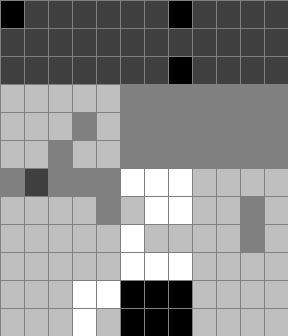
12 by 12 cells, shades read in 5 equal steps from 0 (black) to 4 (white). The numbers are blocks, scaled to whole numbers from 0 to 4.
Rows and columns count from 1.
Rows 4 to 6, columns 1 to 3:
3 3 3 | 3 3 3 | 3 3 2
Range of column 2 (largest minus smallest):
2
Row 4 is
3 3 3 3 3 2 2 2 2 2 2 2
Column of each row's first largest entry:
2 1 1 1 1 1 6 7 6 6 4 4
